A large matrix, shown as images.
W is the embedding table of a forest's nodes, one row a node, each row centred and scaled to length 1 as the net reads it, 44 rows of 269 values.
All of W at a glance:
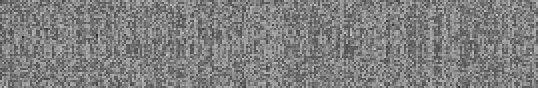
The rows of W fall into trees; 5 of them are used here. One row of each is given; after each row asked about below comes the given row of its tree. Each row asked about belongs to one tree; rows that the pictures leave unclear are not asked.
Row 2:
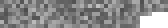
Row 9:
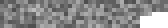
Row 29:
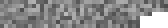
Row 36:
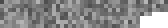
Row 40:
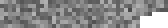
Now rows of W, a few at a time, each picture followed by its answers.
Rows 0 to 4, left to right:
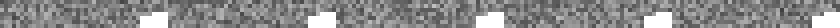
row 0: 2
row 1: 9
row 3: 40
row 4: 29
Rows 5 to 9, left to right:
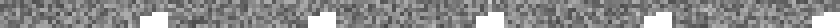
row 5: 40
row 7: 36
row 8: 36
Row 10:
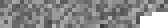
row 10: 36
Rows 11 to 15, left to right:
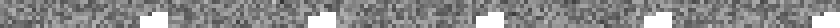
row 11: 29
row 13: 36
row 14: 2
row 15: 29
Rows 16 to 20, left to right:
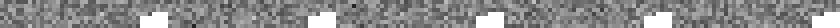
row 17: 29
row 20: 29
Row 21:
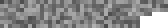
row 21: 29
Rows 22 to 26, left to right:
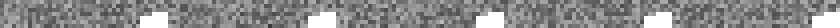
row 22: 36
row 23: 36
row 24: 36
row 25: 36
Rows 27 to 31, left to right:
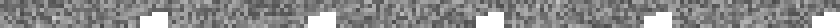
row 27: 40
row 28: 36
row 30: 2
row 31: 29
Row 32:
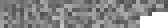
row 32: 40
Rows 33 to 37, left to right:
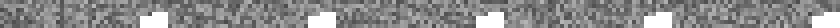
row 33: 29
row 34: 9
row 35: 29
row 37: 9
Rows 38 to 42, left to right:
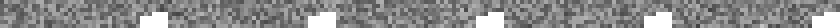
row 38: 36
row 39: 2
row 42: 29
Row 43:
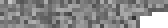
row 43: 40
